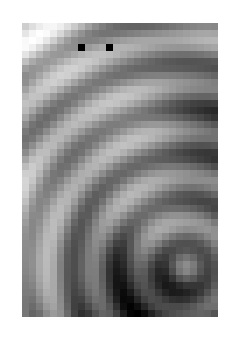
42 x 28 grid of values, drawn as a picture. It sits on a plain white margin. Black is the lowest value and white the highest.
Odd rows or columns: none. Slope: up to the top left. Mirror symmetry: none. Rings: centred on the bottom right. Histogram: bell-shaped. Ninth with the highest average: top left. Lone odd cells: 2, each lower than its neighbours.
